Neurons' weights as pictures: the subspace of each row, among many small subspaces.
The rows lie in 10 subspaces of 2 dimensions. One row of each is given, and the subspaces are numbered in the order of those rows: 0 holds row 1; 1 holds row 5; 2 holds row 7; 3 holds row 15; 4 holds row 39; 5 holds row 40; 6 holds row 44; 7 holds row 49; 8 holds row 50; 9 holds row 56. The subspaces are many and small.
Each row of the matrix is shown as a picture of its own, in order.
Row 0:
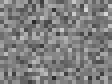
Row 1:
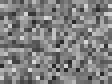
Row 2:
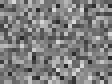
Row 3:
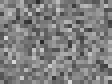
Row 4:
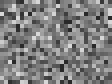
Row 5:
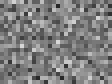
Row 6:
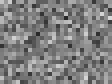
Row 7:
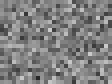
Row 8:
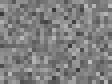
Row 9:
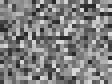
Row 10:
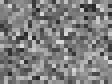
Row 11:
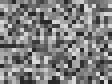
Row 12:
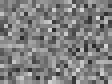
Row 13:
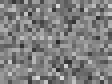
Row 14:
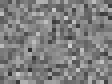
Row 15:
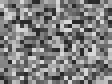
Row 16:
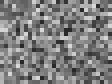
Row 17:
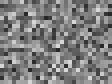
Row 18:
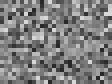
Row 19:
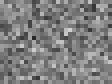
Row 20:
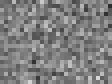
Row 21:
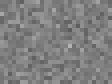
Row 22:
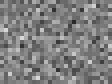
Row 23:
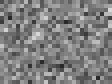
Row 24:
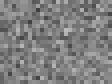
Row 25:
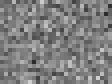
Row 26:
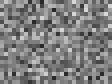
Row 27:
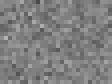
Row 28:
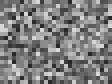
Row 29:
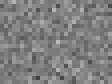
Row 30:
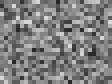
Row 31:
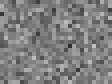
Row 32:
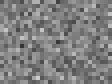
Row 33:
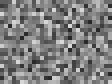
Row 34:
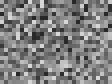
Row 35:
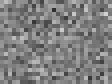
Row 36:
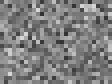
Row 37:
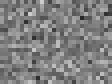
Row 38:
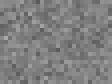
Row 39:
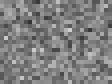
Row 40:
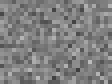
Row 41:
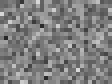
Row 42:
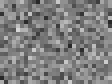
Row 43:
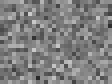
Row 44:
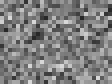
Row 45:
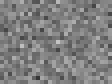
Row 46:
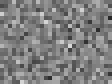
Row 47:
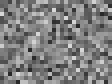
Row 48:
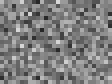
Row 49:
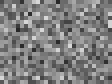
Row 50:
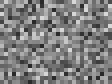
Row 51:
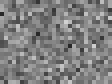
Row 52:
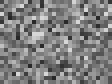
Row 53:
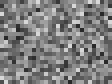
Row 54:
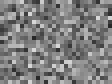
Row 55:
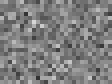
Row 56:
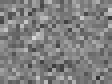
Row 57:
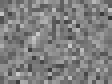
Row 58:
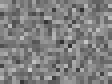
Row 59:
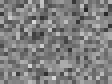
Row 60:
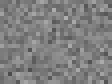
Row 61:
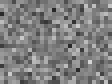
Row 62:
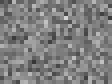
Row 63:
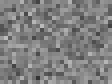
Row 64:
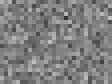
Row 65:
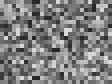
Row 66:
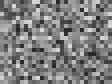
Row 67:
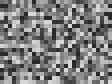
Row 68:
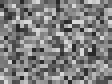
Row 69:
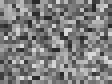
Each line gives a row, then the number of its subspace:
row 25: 6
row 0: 8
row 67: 0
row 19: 4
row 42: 7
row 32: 7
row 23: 6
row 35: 8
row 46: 0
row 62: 6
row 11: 5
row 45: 7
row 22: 7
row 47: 9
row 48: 7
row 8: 5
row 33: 0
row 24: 3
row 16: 3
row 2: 1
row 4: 1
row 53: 7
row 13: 1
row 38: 2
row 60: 9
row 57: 9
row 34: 8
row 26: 8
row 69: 4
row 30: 3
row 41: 2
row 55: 0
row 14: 9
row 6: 6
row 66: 3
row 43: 5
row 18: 9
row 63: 2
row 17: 0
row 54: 5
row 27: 2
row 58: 0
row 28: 2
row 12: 2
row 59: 8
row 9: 3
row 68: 3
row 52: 8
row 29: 1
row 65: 4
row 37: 9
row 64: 6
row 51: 1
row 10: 4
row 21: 5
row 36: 4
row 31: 1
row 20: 6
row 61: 5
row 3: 4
